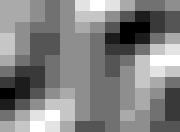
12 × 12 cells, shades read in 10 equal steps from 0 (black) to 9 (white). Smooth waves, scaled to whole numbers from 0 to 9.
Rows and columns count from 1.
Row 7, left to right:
4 2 2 4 5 5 4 3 5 7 8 7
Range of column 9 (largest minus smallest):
6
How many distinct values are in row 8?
6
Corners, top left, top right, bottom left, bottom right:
6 5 6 3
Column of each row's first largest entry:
7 6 1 1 12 11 11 10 5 4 4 3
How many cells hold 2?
11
